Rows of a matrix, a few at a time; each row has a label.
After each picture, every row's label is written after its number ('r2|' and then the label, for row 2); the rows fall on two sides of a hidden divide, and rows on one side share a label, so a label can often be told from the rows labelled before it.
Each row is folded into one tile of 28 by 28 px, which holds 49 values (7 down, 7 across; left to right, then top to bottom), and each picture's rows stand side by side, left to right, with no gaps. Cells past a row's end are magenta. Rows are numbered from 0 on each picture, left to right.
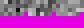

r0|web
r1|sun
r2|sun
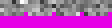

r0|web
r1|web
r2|web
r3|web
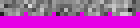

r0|web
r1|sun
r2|web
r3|sun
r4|sun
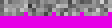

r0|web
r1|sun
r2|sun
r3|sun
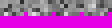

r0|sun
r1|sun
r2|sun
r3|web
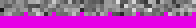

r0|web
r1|web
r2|web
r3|web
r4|web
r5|web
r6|web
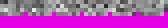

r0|web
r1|web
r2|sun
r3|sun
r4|sun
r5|web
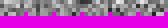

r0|sun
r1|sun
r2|sun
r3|web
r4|web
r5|web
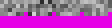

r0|sun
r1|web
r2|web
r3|web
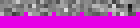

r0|sun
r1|sun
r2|web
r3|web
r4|sun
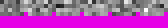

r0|web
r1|sun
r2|web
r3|web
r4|sun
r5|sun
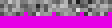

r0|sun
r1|sun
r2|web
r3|web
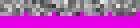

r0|web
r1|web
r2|web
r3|sun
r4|sun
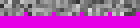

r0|web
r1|web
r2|web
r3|web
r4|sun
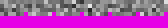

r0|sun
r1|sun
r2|sun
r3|sun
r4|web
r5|sun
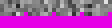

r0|web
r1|web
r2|sun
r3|web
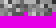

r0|sun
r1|sun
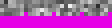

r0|web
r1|web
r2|sun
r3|web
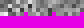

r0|sun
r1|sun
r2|web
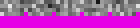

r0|sun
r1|sun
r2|web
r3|sun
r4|sun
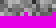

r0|sun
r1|sun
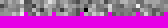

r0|web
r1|web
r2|sun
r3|sun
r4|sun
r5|sun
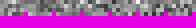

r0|sun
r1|sun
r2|web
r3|sun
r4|web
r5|web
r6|sun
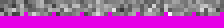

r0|web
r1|web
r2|web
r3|sun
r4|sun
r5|sun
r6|sun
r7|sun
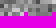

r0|sun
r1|sun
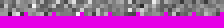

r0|sun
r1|sun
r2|sun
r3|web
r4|sun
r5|sun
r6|web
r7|sun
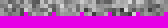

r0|sun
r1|web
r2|sun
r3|web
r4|sun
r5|sun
